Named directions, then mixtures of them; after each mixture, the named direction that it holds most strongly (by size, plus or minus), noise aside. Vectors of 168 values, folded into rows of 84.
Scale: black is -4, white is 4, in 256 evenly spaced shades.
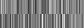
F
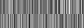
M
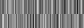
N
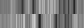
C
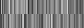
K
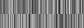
M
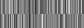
M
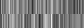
K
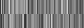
K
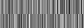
M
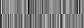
F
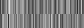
N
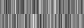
N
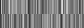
K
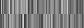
K
